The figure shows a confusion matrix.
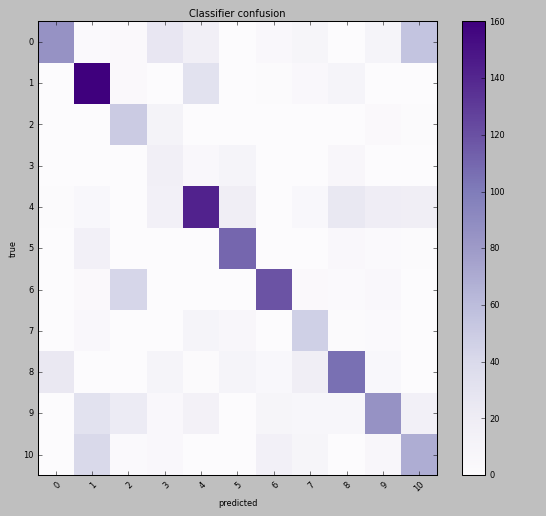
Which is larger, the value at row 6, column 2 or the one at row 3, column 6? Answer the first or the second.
the first
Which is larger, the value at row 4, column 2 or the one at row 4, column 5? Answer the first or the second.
the second
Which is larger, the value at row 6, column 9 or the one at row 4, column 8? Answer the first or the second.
the second
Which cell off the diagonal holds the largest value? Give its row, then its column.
0, 10
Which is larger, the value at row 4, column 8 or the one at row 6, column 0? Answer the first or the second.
the first
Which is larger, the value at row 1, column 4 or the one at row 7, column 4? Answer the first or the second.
the first
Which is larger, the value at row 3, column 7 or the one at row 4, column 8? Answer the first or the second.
the second
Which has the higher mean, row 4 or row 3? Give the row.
4
